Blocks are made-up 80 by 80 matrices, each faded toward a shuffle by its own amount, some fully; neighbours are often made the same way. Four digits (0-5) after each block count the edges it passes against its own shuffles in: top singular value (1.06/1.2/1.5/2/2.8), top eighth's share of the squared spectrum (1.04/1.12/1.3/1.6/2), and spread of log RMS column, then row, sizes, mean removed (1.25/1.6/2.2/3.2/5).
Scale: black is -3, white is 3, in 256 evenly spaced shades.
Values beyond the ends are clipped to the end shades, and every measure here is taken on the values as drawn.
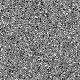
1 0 0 0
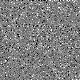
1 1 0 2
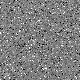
0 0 0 0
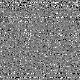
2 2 1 3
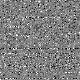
1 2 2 3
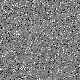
0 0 0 0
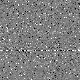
3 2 0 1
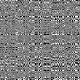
5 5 3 4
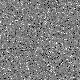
0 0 0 0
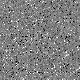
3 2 0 1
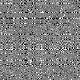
4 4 2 3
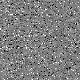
3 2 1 1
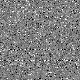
2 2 0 2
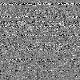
3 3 0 4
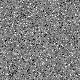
0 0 0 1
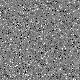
0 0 0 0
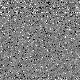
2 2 0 2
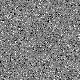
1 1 0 0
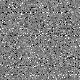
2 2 0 2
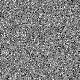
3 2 0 0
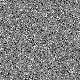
2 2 0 0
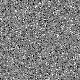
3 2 0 0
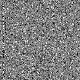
1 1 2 0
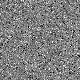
0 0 0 0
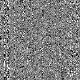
1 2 3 0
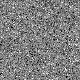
0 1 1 0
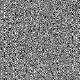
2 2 3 0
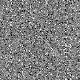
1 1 2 0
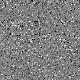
3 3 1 2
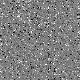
1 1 1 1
